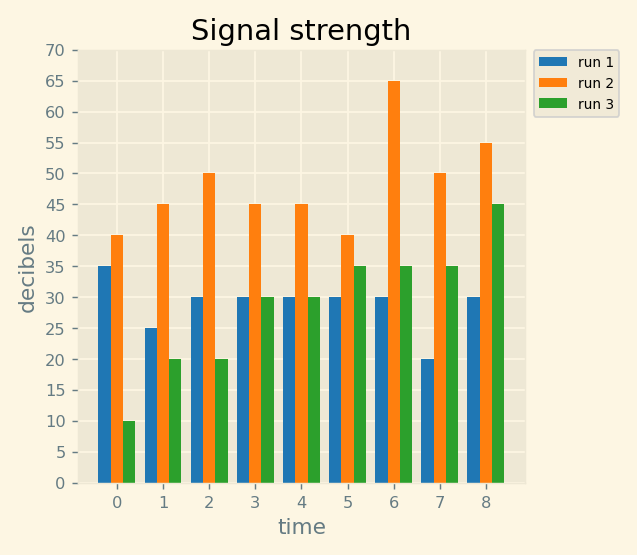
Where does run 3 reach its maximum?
8
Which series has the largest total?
run 2
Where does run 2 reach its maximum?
6
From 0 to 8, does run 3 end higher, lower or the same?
higher
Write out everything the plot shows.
Title: Signal strength
x-axis: time, ticks 0 1 2 3 4 5 6 7 8
y-axis: decibels, ticks 0 5 10 15 20 25 30 35 40 45 50 55 60 65 70
Legend: run 1, run 2, run 3
Values:
run 1: 35 25 30 30 30 30 30 20 30
run 2: 40 45 50 45 45 40 65 50 55
run 3: 10 20 20 30 30 35 35 35 45
